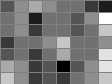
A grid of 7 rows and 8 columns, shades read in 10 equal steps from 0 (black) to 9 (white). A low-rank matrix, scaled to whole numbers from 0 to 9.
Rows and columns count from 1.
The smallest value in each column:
2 4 1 3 0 3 2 1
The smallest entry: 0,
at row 6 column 5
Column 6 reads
4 3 3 4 4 3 4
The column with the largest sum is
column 8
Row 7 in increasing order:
2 2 3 4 5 5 7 7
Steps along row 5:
up down up up down same up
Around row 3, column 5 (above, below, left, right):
4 7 4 3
